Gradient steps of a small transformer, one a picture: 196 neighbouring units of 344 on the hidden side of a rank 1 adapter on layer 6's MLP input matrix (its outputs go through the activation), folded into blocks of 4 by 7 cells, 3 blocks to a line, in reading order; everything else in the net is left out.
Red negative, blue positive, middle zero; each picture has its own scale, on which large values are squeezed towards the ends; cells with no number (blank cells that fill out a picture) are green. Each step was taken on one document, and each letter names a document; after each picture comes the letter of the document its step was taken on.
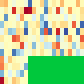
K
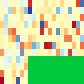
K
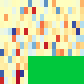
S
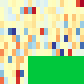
S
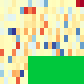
S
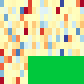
K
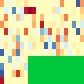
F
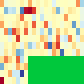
F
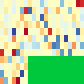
K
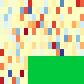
K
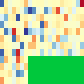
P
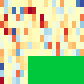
F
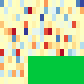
P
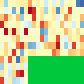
F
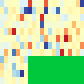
P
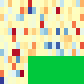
P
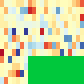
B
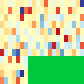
B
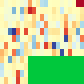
S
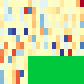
S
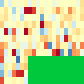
P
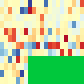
B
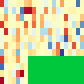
F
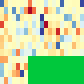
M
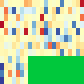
F
